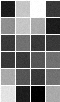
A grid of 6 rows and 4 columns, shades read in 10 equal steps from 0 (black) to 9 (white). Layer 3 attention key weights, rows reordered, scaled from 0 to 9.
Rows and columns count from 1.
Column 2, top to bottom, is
7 7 4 2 3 1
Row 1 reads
1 7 9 2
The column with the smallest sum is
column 4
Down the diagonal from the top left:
1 7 2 4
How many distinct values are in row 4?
3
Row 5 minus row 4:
4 1 -1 0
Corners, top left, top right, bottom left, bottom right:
1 2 8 6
